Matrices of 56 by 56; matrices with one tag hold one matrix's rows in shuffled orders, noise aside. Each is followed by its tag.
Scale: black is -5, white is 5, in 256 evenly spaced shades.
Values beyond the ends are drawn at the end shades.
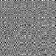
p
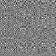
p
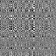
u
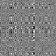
u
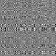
p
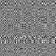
p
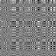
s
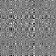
u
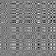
s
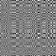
s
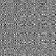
p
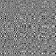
p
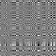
s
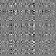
u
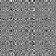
u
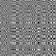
s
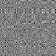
p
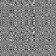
u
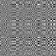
s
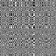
u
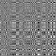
s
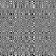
u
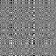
u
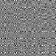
p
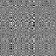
u
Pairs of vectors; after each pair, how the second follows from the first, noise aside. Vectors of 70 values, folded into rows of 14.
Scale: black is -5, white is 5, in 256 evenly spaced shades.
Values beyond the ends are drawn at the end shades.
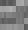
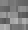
wrapped around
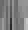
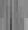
shrunk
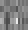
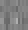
shrunk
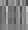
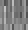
wrapped around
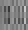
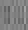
shrunk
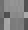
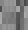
wrapped around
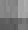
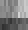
scaled up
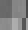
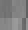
shrunk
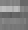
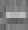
wrapped around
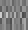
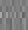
shrunk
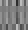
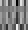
scaled up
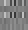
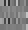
wrapped around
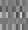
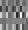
scaled up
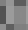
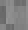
shrunk
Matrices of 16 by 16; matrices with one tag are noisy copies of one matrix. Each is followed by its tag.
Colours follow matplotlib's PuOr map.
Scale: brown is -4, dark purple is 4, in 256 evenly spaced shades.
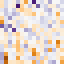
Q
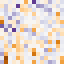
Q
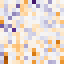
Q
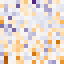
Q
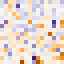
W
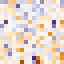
W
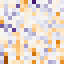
Q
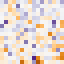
W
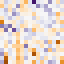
Q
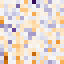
Q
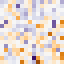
W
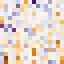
Q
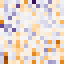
Q
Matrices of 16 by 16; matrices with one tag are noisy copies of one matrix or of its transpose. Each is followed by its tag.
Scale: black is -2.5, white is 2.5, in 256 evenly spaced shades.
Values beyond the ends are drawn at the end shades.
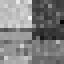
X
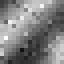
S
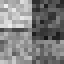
X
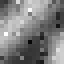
S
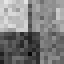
X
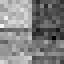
X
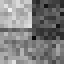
X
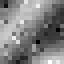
S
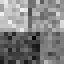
X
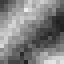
S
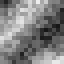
S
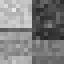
X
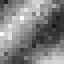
S
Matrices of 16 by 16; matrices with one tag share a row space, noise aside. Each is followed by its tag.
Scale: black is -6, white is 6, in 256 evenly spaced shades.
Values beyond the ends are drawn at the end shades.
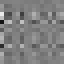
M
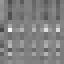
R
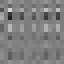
R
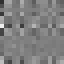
M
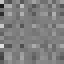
M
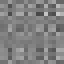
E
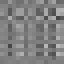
E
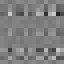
E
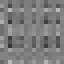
R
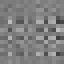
E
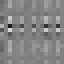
R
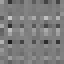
R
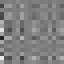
M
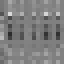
R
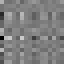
M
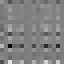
R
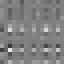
R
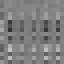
R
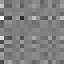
M
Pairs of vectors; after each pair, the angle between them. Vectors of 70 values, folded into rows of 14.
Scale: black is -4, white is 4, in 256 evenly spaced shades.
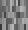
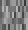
orthogonal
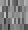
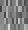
nearly opposite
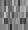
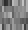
partly aligned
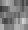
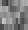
nearly opposite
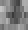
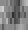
nearly parallel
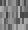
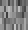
partly aligned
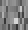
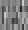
partly opposed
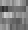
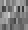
partly aligned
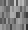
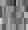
partly opposed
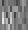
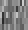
partly opposed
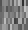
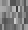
partly opposed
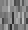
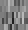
nearly parallel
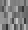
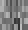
partly opposed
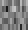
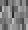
partly opposed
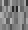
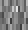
nearly opposite
